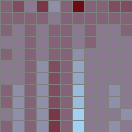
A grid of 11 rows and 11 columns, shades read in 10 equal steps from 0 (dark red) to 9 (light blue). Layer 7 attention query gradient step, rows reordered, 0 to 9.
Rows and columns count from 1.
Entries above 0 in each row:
10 11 11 11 11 11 11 11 11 11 11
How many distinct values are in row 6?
5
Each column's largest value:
5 6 5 6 6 4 9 5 5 6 6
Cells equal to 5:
45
